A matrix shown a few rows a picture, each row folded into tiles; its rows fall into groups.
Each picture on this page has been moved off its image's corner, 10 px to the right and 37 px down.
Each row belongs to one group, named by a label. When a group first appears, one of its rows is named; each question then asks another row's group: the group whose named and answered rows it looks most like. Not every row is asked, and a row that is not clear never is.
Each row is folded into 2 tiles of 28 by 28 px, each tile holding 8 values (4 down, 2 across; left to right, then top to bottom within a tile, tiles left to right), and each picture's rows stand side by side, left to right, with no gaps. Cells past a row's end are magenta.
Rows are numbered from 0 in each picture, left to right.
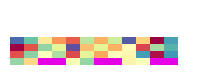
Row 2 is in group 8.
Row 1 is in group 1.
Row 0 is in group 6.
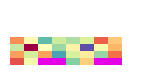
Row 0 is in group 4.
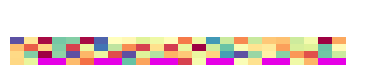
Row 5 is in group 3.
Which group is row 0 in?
8
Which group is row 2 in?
6
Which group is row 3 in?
4
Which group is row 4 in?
6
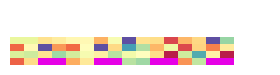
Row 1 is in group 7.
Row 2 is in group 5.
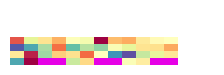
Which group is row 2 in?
6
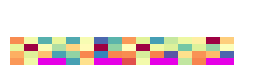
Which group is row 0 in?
4
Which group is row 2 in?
4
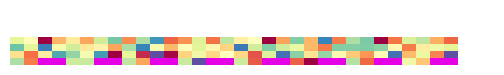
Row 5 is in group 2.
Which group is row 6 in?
3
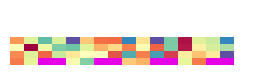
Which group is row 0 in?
4
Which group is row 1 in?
5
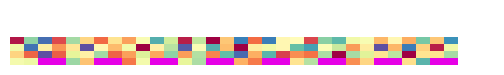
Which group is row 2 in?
4
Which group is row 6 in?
7
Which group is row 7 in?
1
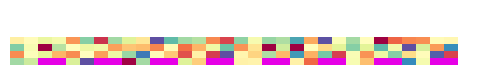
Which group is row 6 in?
3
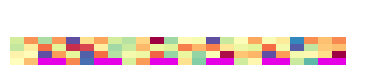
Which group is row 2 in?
8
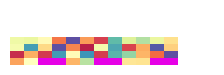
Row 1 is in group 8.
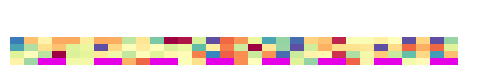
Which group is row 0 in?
5
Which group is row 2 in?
2
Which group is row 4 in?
4
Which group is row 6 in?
7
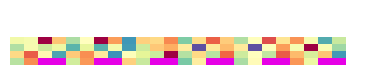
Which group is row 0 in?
3
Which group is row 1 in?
3
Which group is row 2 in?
5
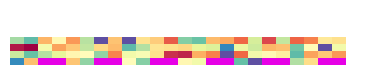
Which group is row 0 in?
6
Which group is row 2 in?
5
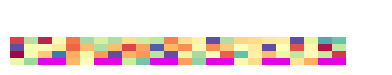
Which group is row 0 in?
1
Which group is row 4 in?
7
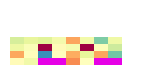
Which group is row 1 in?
4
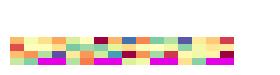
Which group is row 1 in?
3
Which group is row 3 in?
5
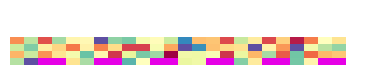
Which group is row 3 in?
5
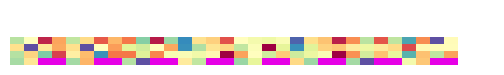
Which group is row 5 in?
5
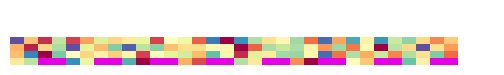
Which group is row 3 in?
2
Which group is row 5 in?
2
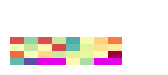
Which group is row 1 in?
5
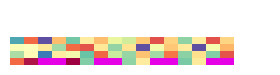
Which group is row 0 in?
2
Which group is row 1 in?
8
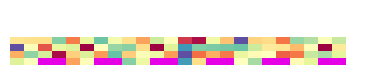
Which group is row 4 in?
5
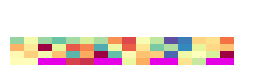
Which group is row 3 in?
5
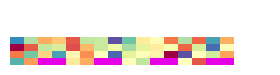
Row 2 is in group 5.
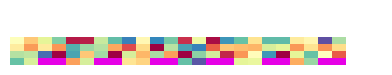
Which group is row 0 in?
6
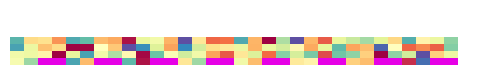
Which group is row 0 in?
5
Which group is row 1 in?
6
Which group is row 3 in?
5
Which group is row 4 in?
8
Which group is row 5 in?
8
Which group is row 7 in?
8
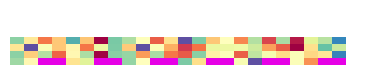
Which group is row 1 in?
8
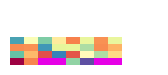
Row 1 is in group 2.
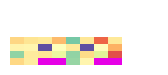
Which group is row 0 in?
7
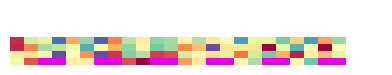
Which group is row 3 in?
7
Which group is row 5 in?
1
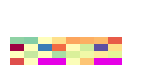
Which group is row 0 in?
7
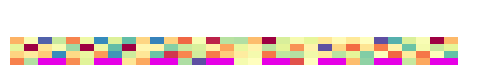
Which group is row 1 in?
4
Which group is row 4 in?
8
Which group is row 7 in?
3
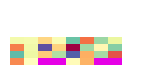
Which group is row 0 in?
7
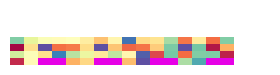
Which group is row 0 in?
7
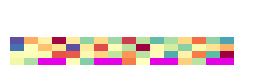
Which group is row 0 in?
5
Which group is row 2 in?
4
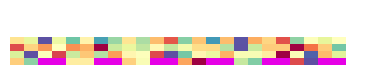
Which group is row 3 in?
2
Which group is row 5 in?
8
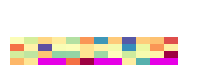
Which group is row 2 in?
5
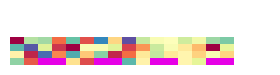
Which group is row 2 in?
6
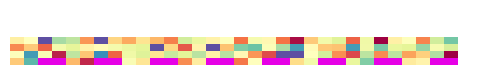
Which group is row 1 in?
2
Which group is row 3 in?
7
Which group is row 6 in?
1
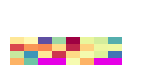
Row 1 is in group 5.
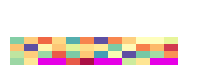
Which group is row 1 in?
2
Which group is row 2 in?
6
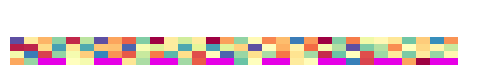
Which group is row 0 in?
8
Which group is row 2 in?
1
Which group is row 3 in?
3
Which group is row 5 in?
8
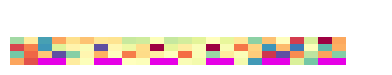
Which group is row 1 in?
7
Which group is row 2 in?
1
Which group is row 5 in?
1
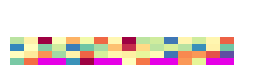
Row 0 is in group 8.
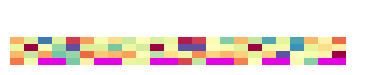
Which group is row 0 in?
4
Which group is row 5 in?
5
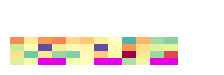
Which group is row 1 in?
7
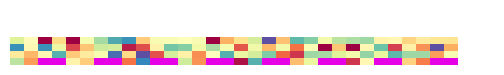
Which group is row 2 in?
8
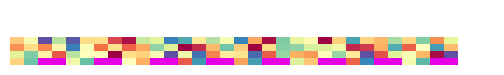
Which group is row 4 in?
8
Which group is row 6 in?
8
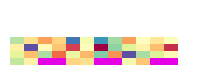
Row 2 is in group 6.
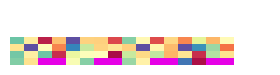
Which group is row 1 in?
5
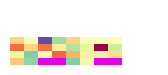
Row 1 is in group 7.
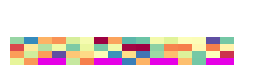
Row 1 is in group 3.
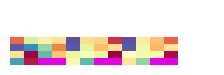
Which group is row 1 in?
5
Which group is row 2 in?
5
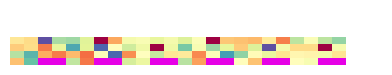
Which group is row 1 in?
3
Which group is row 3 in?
3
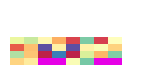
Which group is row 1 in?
1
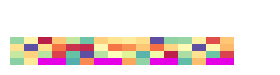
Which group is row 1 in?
6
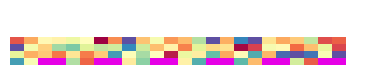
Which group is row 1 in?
3
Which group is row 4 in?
6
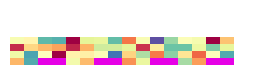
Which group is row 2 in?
4
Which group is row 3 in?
3
